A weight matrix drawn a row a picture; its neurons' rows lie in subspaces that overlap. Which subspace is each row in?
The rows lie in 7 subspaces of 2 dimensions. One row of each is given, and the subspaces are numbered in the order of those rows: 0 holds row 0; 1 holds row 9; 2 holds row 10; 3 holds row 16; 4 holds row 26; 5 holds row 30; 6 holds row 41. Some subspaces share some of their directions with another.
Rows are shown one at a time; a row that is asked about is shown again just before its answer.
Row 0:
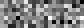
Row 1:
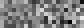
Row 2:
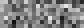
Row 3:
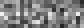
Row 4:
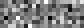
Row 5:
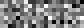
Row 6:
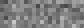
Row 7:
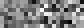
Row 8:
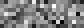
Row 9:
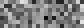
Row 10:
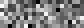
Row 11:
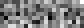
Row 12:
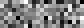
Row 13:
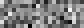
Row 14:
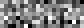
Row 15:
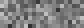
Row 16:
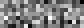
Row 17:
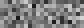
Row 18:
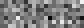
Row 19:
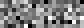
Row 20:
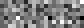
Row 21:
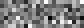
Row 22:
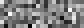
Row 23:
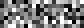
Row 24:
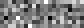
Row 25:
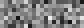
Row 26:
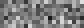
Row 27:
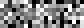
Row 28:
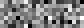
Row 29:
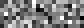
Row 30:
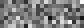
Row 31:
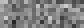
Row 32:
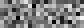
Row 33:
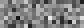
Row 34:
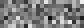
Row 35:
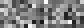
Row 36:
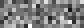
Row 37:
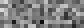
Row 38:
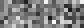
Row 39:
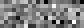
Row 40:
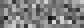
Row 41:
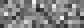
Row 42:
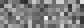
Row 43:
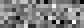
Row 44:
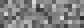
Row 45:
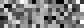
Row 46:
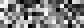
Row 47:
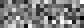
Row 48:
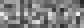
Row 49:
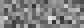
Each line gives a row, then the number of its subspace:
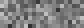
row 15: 2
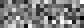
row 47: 5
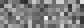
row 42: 1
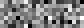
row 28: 1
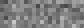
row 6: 4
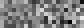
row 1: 5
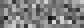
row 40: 1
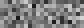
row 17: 3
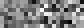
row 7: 5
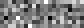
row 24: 5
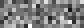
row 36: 0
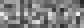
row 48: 3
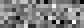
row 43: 6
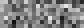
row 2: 4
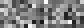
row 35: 4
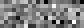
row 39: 6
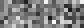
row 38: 2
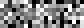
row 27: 1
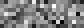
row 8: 6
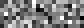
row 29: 6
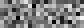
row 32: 3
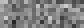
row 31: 4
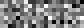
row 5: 0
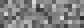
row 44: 6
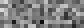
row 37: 4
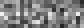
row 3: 3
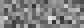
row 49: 1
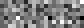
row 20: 0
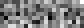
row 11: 3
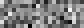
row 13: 0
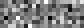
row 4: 5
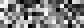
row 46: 2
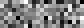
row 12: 1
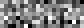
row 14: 3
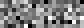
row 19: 4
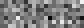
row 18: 0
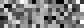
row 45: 1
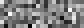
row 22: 0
